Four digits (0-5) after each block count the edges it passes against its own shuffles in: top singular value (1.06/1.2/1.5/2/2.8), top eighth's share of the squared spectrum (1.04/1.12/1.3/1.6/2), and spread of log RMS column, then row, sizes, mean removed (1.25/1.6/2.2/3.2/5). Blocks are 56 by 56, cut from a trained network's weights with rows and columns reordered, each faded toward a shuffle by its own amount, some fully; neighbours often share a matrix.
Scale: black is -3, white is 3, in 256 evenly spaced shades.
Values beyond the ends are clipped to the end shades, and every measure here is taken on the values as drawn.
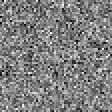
0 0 0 0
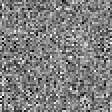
3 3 1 1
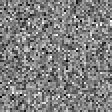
2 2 0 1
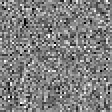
3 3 2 2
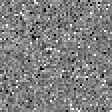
1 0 0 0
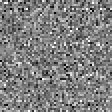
2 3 1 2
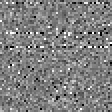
3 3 0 2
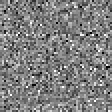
2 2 1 1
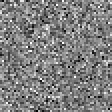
1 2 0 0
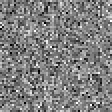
0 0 0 0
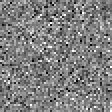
0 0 0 0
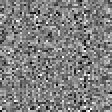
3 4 2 2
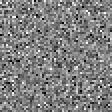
1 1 0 0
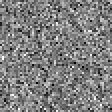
0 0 0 0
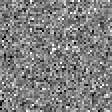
0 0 0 0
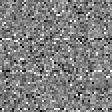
3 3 0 2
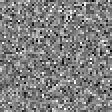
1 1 0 0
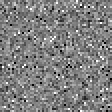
2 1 0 0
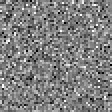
0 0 0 0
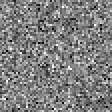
1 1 0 0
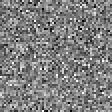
1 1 0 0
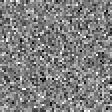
2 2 0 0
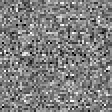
3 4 1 2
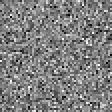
0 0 0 0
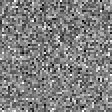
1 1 0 0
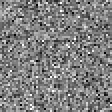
1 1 0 0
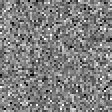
0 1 0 0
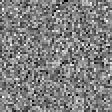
2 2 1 0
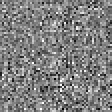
3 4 1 2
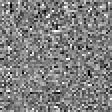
2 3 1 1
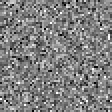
1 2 0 0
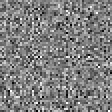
3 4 2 3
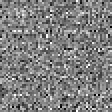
3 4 1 2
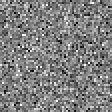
0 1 0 0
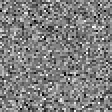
2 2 0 1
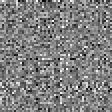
3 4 1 3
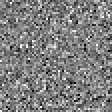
1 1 0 0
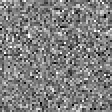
1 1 0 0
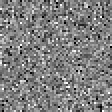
0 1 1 0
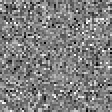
2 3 1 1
